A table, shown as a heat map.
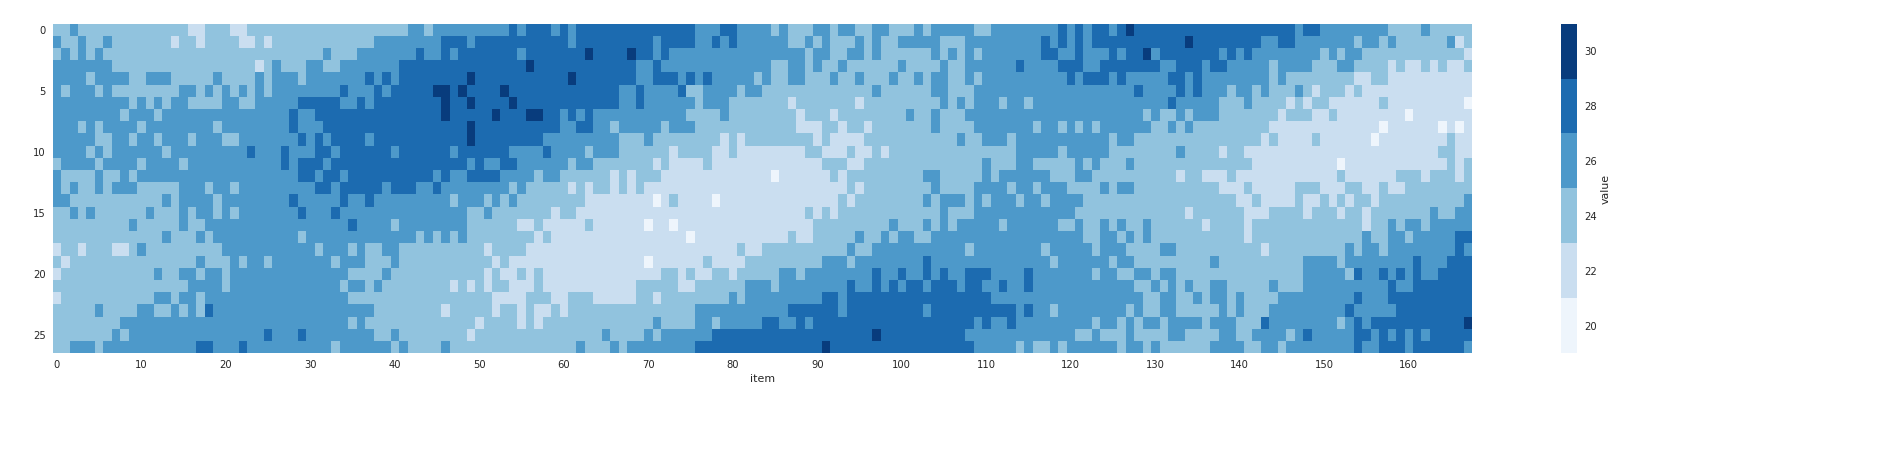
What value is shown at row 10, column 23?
28
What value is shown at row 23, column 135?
24
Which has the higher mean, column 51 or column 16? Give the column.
51
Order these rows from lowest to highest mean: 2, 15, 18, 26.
15, 18, 2, 26
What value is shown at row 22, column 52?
22
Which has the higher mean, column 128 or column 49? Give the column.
49
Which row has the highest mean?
26
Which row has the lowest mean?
14
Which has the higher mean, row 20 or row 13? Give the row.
20
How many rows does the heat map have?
27
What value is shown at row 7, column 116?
26
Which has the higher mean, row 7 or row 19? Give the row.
7
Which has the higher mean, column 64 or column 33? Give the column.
33
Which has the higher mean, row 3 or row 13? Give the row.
3
